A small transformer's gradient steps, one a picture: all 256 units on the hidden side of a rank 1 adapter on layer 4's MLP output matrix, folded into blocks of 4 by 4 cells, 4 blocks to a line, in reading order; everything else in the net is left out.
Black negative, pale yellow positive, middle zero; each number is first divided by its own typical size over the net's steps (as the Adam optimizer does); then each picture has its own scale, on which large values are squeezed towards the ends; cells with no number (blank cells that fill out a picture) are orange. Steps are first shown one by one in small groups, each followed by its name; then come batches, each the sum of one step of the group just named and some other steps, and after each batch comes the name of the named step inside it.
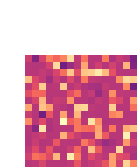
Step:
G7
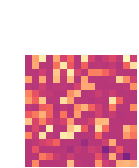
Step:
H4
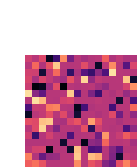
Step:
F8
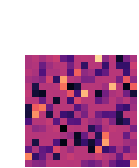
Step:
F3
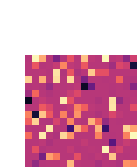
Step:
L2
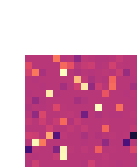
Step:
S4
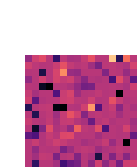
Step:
H4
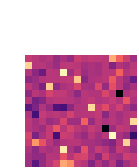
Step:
S4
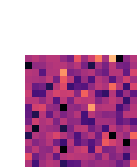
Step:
F3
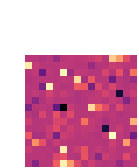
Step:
S4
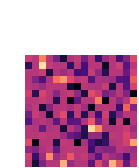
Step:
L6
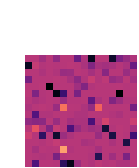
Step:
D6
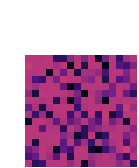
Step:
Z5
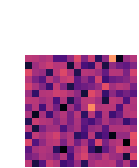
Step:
Z5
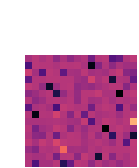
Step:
D6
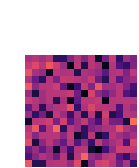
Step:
Z5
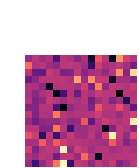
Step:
D6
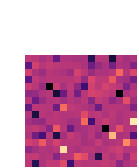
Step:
D6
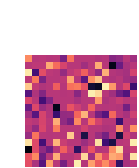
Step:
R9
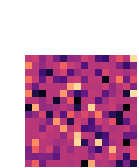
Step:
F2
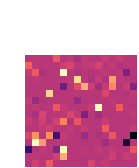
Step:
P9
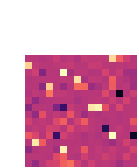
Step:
P9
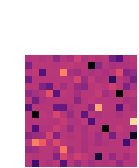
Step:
P9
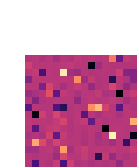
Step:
P9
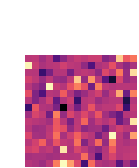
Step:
F2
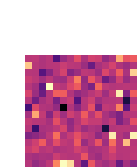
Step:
F2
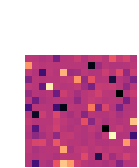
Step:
R9
